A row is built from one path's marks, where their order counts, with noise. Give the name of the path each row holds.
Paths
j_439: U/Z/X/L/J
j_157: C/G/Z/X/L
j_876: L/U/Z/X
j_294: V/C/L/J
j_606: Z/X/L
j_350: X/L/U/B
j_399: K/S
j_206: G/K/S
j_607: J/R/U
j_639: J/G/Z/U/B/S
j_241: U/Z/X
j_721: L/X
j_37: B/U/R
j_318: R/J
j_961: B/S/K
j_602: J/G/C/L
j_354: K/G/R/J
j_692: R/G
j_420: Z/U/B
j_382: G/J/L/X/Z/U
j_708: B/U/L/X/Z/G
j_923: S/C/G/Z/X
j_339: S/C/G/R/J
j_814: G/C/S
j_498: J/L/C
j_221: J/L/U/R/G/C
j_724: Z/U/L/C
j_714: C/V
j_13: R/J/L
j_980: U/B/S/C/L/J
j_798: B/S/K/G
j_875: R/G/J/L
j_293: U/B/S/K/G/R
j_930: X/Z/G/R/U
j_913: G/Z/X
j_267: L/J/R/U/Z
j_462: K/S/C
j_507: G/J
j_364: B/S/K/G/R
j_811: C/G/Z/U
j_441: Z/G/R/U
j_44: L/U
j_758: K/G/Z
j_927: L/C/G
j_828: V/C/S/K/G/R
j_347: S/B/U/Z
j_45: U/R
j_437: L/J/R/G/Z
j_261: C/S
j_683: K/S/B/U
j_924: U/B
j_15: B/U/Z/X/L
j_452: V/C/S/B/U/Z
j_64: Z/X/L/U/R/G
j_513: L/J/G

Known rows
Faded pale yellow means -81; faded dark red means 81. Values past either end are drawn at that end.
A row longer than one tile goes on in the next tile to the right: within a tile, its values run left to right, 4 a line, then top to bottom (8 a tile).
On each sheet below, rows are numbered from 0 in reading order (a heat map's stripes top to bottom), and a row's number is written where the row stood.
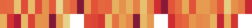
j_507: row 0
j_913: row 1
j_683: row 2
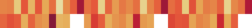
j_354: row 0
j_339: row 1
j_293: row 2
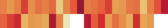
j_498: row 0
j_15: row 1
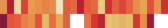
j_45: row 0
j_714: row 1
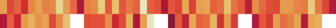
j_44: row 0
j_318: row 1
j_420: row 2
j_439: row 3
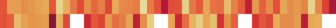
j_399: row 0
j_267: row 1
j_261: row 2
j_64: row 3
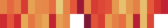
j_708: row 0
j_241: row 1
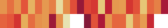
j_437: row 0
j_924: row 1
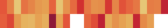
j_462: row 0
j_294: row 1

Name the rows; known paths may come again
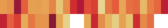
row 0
j_606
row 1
j_261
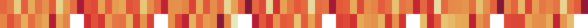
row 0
j_364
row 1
j_347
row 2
j_513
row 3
j_37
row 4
j_452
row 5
j_814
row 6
j_221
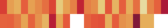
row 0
j_961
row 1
j_354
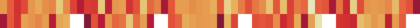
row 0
j_876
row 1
j_924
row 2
j_399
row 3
j_318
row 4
j_811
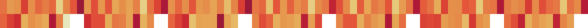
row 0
j_498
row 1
j_930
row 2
j_157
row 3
j_828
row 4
j_798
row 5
j_980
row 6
j_294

